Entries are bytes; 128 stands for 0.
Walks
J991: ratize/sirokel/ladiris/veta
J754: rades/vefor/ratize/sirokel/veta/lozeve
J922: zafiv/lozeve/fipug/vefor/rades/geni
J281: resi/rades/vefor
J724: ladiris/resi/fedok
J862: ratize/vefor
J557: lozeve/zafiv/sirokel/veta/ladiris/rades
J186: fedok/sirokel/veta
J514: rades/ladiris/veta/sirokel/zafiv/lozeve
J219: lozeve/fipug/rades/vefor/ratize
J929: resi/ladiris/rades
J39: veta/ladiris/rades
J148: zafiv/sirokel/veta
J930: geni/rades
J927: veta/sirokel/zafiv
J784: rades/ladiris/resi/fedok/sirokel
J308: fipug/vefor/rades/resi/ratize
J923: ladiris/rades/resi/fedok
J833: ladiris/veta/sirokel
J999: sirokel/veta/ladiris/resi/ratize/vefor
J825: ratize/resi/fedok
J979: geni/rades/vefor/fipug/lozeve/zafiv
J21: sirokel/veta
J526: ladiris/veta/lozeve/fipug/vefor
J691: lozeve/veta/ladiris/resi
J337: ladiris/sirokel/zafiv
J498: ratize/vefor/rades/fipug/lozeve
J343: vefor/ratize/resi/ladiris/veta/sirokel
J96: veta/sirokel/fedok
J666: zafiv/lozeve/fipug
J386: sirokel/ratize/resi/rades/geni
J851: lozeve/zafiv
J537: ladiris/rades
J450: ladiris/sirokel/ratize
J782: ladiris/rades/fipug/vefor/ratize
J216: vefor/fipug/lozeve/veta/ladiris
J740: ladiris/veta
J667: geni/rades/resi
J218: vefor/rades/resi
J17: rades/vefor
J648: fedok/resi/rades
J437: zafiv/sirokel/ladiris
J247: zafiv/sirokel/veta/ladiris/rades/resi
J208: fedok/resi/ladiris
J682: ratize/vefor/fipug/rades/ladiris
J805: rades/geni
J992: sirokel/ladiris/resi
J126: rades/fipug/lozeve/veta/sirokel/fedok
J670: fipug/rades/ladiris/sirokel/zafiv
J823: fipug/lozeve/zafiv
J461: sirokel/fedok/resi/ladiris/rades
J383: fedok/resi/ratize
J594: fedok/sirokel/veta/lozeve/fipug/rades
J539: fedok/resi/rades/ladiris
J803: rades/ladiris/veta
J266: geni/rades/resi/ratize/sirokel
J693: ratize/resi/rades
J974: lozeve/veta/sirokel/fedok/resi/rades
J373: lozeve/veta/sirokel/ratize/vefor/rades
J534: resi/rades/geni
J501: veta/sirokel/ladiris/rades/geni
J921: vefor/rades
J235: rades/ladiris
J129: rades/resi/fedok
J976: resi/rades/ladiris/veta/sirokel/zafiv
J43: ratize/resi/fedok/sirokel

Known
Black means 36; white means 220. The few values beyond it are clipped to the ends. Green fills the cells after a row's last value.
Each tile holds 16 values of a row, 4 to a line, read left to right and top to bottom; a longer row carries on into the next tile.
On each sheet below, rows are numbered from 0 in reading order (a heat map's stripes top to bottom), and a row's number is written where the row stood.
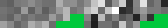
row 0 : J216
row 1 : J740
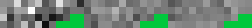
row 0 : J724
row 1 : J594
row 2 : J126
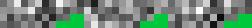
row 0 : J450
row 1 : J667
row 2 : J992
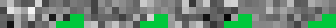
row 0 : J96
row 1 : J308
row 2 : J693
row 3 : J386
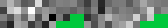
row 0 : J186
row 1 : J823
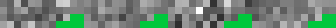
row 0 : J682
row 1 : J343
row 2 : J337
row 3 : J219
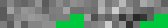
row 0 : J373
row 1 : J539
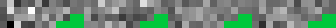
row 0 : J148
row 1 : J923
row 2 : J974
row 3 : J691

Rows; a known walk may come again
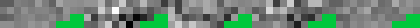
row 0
J126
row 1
J208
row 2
J534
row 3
J43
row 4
J514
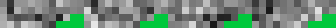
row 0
J281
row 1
J667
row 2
J648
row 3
J823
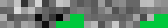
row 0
J825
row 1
J498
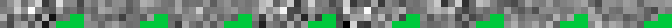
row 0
J992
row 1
J343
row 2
J247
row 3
J833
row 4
J148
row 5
J991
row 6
J979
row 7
J266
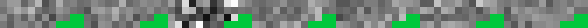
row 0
J999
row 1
J594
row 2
J862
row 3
J216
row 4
J219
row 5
J803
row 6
J373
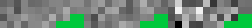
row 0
J922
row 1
J526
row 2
J927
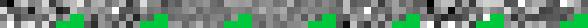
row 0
J805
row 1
J337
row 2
J754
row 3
J501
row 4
J437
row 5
J921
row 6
J537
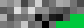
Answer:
J383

